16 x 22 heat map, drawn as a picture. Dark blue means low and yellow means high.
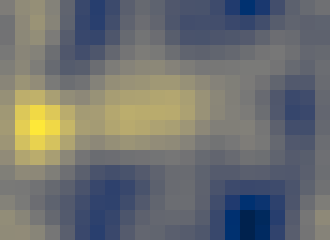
Ninth with the lowest average: bottom right. Ninth with the highest average: middle left. Roughest part: middle left. Lone odd cells: none.
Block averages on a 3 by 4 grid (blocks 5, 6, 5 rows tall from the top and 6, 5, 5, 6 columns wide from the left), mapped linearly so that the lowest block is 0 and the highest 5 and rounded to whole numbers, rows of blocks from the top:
2 1 1 1 | 5 4 3 1 | 2 0 0 0
